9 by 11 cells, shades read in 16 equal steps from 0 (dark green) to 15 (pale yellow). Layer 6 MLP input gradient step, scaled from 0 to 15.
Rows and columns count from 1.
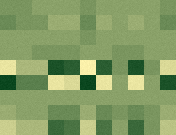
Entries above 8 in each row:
0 4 0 0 5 4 0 3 5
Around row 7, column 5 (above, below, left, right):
13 6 8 8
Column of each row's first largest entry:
3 4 1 1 6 4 1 1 1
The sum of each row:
84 84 87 83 82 82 88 81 84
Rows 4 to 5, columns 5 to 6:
7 8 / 2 15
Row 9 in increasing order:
3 3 4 4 7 8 10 10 11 12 12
